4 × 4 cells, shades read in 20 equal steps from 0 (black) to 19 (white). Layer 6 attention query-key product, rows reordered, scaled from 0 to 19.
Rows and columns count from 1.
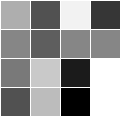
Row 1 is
13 6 18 4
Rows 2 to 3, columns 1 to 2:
10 7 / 9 15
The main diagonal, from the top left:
13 7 2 19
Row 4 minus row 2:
-4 7 -10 9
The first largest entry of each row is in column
3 1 4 4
